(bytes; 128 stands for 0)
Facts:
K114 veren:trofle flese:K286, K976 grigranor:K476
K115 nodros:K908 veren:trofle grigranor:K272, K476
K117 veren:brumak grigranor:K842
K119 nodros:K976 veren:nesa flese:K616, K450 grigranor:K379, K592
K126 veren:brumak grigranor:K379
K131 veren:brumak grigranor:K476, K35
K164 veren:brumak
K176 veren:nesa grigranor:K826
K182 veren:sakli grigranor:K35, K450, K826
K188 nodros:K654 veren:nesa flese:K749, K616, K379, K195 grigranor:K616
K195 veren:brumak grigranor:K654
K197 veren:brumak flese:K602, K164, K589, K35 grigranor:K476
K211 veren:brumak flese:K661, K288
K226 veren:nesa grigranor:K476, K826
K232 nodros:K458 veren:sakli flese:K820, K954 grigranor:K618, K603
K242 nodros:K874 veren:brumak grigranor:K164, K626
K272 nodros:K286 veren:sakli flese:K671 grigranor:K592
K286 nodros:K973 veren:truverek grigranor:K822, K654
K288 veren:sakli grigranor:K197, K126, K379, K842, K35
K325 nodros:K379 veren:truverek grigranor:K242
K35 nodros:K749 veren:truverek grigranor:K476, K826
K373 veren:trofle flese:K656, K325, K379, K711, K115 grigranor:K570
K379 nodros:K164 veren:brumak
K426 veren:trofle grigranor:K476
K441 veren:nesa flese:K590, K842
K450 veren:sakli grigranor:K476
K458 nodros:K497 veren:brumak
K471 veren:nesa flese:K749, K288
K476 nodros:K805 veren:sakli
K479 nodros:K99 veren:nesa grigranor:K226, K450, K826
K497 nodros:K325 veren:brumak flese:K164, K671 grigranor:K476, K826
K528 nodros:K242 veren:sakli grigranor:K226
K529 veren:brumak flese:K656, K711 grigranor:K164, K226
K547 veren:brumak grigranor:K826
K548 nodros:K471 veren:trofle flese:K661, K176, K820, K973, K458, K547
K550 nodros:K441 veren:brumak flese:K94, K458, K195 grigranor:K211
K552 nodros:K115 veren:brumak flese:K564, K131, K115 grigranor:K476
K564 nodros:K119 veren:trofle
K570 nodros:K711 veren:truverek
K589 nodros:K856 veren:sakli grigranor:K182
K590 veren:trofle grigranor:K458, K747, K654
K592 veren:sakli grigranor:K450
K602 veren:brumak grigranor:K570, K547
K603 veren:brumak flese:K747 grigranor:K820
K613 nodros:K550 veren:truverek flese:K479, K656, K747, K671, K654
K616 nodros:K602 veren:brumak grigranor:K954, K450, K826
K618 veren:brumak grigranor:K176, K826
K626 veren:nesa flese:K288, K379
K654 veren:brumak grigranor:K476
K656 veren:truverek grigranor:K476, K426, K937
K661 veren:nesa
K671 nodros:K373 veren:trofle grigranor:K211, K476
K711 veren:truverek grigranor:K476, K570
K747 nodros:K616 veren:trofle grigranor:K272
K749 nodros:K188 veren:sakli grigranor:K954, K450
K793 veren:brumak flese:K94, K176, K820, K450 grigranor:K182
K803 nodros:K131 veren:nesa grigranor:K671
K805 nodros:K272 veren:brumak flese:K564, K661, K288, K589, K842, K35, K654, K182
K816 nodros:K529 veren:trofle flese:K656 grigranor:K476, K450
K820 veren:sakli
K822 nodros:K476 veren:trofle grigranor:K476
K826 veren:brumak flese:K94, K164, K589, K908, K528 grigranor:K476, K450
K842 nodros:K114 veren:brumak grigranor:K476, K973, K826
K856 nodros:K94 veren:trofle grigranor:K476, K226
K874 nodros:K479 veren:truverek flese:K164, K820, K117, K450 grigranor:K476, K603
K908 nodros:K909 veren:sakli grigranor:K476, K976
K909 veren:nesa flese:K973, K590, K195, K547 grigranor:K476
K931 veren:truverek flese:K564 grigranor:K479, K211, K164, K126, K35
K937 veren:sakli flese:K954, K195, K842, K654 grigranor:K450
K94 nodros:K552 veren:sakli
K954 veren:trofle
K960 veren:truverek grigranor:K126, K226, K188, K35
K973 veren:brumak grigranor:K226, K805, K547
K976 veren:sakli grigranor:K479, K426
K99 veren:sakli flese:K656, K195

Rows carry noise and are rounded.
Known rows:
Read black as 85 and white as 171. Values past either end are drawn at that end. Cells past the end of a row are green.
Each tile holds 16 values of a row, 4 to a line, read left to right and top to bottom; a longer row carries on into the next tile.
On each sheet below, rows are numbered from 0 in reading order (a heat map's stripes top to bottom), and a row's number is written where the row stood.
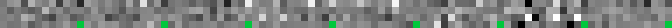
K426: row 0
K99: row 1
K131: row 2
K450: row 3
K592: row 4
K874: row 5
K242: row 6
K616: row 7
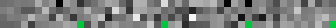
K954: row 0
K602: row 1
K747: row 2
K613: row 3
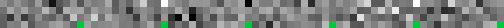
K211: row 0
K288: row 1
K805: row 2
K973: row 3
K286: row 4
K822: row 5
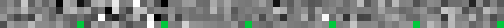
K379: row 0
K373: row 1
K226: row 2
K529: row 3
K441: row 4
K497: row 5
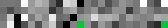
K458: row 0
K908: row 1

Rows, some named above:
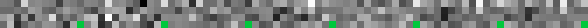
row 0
K654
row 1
K195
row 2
K114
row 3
K476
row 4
K960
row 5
K272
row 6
K272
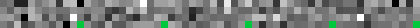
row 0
K603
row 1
K476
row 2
K272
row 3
K856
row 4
K115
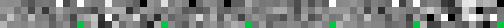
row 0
K528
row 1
K195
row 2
K671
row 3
K131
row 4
K528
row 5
K626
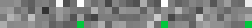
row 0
K528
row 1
K931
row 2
K35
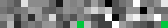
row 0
K654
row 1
K325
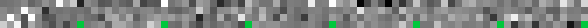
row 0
K232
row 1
K656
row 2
K552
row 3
K182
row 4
K550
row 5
K176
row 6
K94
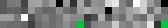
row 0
K115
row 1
K570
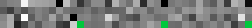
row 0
K590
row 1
K426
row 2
K618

